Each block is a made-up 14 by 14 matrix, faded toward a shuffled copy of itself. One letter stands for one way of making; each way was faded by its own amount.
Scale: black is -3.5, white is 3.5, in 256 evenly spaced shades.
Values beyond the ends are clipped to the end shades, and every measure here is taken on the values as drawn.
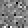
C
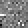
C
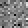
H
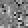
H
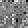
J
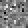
H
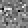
C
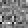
J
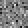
C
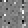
H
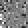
H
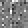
H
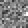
C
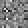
J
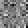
J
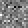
C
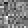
J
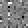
H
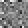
J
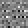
J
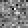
C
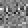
J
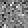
H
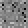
H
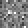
C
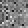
H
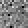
C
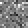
H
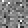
H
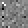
H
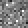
H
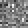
J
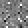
H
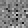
H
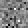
C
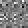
J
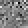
C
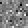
H
